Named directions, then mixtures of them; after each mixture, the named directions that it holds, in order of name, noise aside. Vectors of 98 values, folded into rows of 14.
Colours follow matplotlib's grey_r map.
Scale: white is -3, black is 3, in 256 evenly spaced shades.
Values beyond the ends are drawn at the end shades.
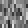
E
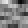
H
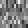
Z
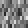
E, Z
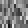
E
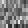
E, H, Z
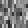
E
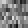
H, Z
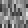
E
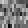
E, H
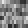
E, H, Z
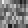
E, H, Z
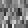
E, Z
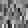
E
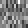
Z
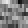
H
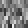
E, Z
